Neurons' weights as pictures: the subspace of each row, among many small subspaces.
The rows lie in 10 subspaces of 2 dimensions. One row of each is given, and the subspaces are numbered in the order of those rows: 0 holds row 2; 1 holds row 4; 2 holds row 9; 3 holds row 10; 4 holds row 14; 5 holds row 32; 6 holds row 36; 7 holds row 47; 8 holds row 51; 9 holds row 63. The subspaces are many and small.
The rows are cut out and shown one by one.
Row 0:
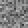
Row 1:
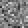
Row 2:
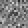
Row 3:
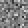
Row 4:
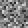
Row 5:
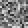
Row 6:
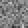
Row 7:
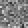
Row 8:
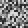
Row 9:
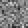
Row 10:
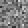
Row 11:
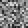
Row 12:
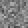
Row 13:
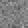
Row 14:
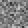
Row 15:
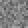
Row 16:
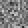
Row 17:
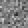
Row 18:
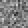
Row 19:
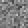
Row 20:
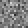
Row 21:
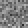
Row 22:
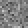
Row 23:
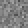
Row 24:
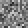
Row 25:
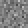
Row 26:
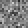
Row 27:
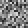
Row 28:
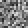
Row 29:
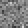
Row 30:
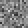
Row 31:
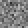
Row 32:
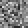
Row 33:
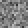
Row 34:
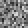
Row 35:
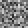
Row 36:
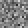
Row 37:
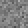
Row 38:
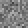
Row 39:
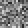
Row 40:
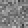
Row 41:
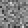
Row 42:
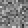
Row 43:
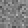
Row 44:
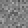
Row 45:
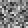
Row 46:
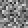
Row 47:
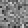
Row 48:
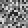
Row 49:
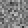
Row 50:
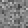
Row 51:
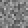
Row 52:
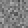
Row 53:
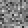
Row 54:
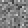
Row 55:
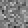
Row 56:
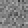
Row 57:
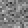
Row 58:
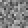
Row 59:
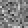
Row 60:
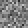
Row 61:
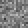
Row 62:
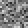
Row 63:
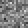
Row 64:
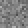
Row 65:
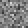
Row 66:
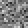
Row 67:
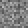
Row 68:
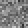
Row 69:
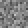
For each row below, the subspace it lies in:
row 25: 4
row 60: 1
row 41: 7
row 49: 7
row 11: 2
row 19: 6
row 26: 0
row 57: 9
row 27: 0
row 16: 7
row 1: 5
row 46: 1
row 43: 8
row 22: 5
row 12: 1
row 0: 9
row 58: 8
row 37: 4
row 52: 7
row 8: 0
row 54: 6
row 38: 1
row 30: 5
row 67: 6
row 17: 8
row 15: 8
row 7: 7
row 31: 4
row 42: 3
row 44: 0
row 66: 9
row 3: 6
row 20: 4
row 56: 7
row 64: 8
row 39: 3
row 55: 1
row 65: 4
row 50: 6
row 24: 1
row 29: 2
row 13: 2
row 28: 3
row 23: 4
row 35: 6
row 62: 9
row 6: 3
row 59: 5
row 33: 3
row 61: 9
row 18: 3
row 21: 5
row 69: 8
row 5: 5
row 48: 0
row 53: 9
